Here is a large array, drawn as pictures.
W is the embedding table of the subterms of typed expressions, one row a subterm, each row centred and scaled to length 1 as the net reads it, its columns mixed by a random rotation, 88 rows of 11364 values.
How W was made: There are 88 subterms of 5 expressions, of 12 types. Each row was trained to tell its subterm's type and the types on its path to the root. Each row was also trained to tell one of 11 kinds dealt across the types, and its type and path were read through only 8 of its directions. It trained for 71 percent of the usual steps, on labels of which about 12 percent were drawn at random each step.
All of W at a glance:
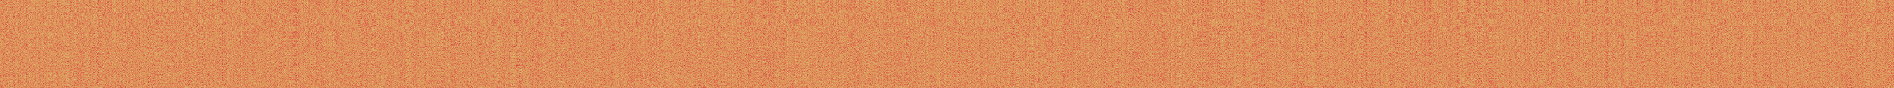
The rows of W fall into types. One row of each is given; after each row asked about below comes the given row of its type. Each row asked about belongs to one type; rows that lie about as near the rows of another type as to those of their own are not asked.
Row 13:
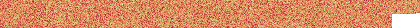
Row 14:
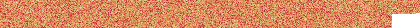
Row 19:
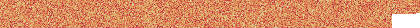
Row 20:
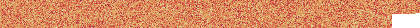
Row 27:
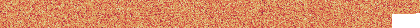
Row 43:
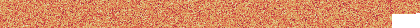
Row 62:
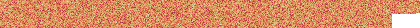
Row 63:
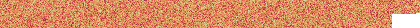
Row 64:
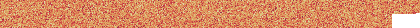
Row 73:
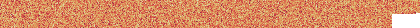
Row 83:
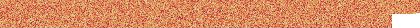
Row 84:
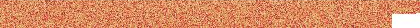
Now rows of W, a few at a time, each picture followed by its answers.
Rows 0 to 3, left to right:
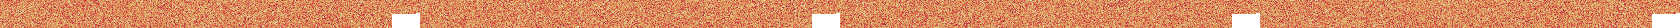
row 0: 64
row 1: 63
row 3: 84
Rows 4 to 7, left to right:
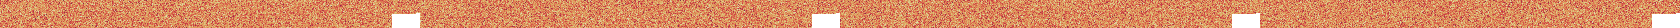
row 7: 43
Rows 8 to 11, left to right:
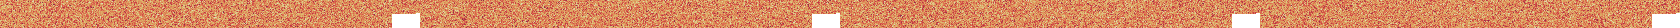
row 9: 63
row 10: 64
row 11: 64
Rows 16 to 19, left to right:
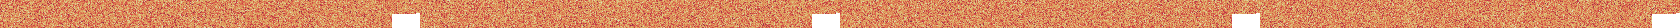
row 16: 27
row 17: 73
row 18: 27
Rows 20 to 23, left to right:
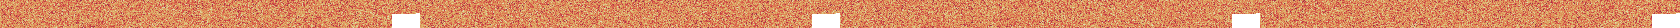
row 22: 20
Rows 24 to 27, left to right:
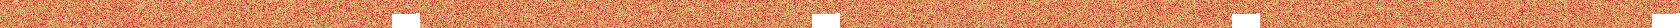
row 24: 63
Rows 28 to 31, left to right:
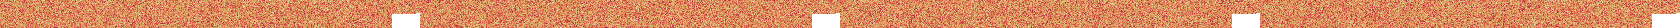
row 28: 84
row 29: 13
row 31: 63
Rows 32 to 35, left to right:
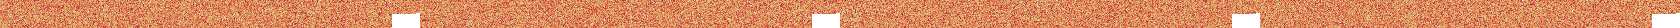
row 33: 43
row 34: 73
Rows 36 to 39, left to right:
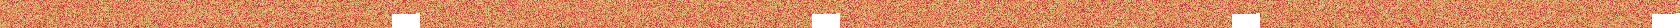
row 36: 19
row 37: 84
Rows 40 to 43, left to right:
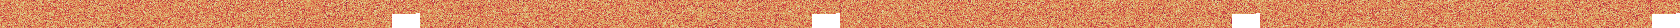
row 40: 63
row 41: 19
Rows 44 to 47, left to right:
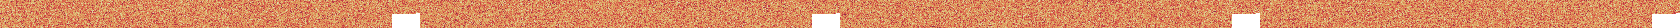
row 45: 43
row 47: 62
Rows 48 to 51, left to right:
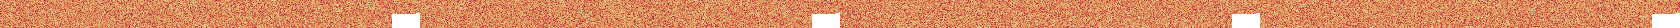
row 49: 63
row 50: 13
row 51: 83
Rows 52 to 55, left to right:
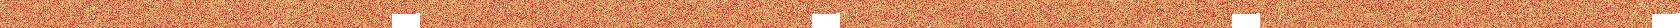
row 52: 62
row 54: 84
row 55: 20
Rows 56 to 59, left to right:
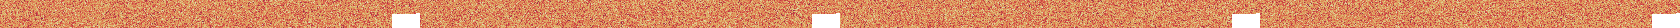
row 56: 84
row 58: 20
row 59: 27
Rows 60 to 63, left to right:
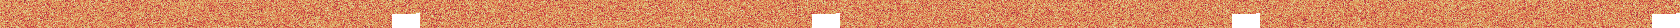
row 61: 13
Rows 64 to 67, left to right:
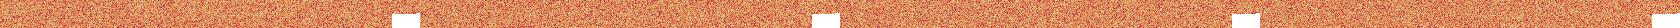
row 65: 20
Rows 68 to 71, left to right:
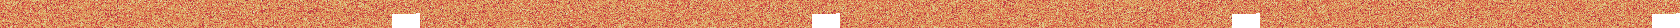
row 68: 14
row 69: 43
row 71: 14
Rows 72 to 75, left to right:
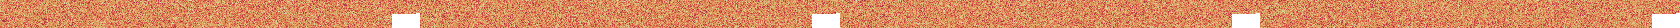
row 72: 43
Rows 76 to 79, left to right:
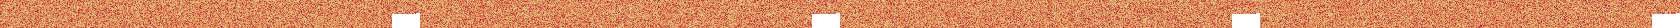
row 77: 19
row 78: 84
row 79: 43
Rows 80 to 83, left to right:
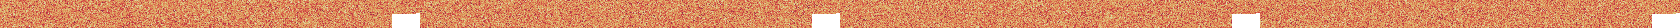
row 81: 27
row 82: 27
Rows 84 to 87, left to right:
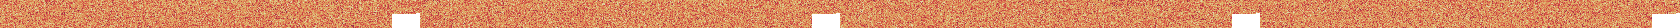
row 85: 27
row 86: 20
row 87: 14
